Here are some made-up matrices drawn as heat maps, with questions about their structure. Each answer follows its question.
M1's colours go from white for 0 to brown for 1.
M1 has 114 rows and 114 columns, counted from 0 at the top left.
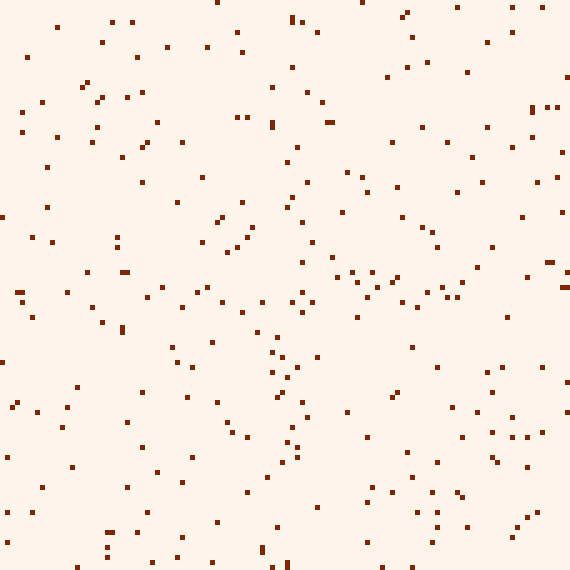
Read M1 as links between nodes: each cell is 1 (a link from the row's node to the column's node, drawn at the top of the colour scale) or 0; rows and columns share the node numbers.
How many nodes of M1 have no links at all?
0
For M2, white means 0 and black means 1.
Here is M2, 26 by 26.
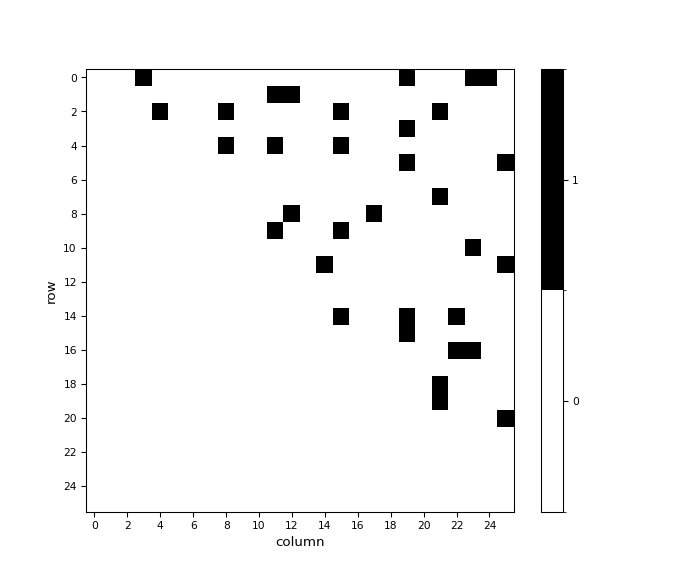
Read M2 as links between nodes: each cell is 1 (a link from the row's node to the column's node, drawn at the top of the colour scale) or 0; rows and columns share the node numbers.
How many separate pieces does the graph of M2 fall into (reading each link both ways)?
3
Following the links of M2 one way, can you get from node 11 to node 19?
yes
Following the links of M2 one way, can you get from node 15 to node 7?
no
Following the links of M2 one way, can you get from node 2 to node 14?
yes
